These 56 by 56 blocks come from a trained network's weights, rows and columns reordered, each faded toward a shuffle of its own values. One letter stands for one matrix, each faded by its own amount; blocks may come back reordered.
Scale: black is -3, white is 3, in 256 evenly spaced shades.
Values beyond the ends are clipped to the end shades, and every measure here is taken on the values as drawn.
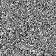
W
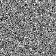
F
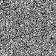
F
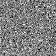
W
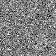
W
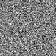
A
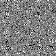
F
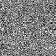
A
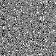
F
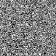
A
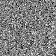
W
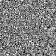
W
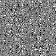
F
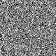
F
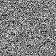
A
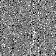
F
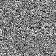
W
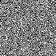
W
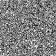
F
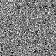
W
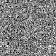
A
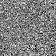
A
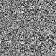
A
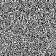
W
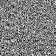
W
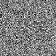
A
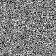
W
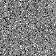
F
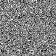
W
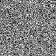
A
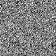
W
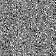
F
